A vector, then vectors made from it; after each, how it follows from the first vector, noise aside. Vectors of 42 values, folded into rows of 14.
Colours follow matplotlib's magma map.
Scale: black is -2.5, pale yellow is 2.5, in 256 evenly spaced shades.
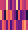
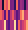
wrapped around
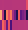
partly zeroed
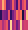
reversed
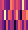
wrapped around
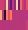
partly zeroed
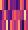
wrapped around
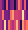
wrapped around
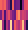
wrapped around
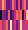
reversed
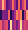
reversed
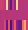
partly zeroed
